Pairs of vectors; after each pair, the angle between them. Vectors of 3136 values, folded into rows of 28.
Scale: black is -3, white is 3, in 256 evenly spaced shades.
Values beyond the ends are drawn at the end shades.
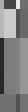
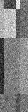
nearly parallel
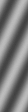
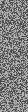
orthogonal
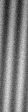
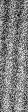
partly aligned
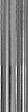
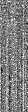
partly aligned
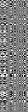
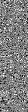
partly aligned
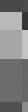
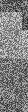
partly aligned
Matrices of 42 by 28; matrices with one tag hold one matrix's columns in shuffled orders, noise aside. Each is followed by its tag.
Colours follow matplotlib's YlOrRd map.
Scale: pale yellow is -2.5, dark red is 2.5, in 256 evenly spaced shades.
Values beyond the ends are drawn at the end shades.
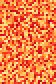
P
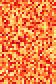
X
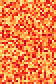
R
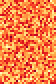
P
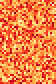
P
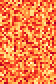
X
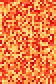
X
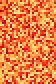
P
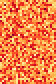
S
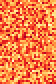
P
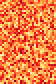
P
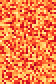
P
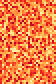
X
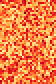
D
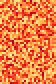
R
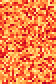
R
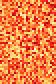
X
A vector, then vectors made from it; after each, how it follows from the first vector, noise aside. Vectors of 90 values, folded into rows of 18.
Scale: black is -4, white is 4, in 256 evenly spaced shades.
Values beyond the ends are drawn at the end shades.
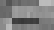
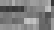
wrapped around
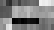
scaled up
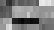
scaled up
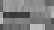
wrapped around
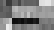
scaled up
